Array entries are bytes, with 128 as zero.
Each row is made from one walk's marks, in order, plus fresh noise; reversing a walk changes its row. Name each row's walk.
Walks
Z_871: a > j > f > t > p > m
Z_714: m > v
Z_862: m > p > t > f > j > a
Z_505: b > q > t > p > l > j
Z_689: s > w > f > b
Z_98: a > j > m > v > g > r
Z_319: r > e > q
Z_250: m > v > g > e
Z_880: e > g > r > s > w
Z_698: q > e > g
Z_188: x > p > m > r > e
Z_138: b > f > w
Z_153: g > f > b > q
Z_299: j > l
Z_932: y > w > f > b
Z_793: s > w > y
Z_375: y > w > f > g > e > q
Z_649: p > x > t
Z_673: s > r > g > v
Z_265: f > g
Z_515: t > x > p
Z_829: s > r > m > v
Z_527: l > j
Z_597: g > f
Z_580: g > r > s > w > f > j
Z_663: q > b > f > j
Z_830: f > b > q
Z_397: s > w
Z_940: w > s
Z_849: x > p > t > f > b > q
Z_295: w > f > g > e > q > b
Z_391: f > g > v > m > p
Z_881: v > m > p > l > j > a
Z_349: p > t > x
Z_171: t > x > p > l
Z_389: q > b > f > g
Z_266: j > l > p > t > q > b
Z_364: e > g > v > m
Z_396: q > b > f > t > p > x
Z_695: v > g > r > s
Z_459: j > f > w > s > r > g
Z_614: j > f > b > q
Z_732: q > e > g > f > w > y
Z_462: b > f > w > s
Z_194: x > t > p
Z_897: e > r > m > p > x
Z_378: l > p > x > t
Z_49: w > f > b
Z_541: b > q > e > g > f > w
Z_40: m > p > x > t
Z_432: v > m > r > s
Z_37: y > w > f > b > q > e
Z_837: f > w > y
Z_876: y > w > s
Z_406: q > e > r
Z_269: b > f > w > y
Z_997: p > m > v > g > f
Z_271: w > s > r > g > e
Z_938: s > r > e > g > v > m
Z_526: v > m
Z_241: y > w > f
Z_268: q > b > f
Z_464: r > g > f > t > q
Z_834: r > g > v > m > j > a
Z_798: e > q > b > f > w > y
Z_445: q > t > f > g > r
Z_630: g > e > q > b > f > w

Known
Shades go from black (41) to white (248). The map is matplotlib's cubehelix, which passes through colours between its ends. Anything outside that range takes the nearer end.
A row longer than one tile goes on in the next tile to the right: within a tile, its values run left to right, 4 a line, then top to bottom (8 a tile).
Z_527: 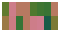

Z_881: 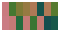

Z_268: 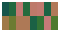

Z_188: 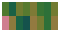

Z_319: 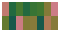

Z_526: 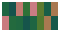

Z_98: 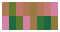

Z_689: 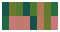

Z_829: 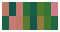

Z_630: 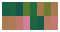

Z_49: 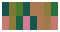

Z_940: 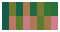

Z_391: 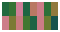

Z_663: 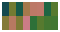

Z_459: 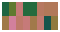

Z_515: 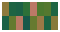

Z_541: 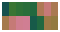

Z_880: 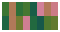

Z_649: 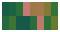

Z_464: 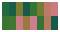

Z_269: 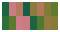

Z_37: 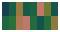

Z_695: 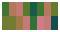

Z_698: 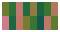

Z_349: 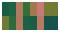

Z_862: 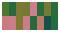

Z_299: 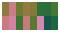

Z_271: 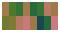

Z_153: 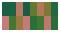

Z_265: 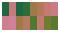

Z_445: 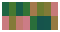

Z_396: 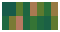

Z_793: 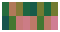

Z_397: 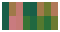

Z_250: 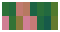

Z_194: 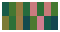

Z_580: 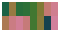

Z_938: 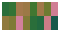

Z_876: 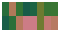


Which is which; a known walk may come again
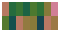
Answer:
Z_319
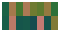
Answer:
Z_378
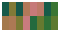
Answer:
Z_663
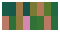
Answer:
Z_153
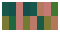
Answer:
Z_375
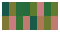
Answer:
Z_138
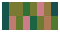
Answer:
Z_462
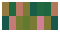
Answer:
Z_432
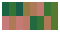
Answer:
Z_389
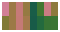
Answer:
Z_673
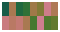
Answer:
Z_265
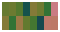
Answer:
Z_406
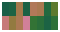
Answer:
Z_614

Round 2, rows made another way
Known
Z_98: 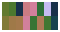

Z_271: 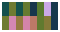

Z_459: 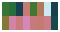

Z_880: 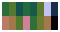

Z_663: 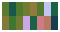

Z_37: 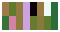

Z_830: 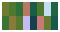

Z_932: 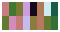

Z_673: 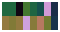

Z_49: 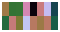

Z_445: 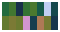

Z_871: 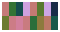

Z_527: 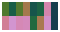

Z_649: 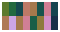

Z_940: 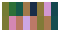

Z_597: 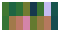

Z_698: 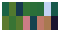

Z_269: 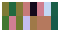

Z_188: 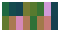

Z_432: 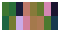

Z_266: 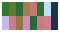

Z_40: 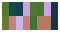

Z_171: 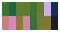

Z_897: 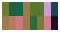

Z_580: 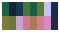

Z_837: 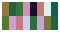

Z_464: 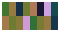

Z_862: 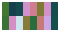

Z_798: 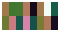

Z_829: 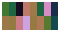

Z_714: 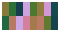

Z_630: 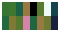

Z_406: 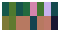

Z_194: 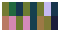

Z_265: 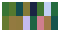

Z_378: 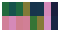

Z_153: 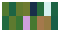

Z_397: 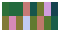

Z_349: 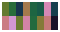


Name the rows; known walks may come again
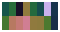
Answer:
Z_938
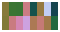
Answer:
Z_876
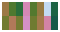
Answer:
Z_614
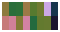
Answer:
Z_515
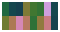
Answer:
Z_188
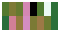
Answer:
Z_375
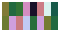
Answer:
Z_837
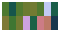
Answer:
Z_663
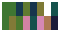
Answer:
Z_732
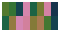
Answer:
Z_526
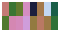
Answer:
Z_241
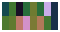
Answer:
Z_695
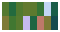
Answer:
Z_268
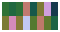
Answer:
Z_397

